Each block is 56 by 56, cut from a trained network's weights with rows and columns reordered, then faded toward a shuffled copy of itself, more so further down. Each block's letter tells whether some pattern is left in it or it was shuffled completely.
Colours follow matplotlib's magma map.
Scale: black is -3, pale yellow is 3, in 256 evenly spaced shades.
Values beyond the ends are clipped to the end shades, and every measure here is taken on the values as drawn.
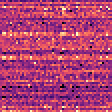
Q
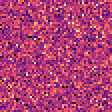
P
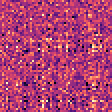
Q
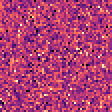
P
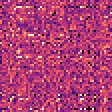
Q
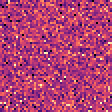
P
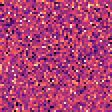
P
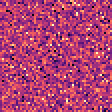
P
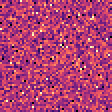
P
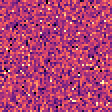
P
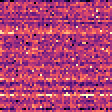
Q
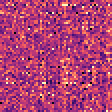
Q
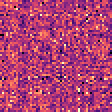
Q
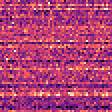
Q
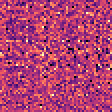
Q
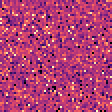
P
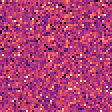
P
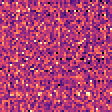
Q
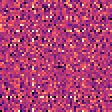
Q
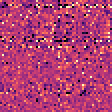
Q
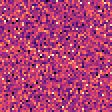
P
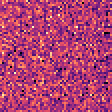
Q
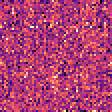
Q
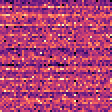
Q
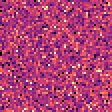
P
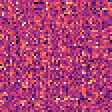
Q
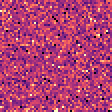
P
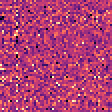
Q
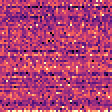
Q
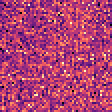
Q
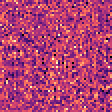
Q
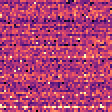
Q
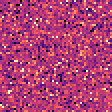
P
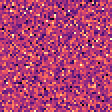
P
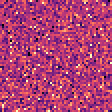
P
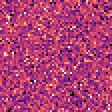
P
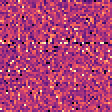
Q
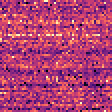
Q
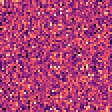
Q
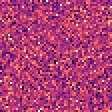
P
